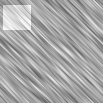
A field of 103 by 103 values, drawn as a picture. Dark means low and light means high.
Ninth with the highest average: top left. Grain: diagonal, down to the right. Odd patch: higher, in the top left. Mirror symmetry: none.
